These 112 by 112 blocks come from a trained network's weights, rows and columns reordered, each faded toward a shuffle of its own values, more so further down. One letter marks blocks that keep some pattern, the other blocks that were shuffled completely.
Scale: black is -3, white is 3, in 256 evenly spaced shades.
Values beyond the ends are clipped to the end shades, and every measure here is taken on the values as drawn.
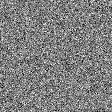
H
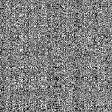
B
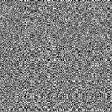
B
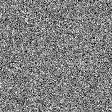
H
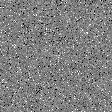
H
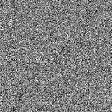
B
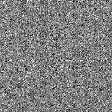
B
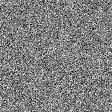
H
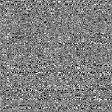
B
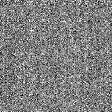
B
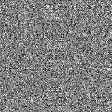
B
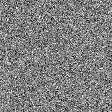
H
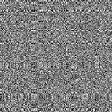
B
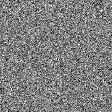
B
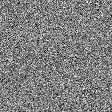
H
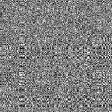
B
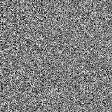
B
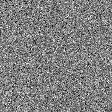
H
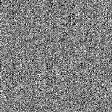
B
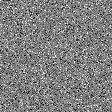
H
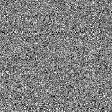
B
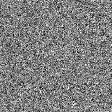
B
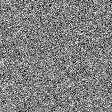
H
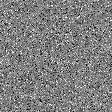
H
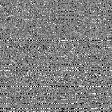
B
